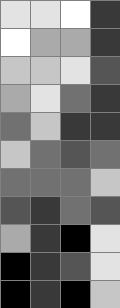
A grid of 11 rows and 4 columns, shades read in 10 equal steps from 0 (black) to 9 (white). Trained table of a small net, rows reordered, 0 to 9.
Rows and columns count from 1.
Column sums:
54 52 43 48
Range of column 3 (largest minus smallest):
9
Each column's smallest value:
0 2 0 2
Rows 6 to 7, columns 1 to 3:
7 4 3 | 4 4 4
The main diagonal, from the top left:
8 6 8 2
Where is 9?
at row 1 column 3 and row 2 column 1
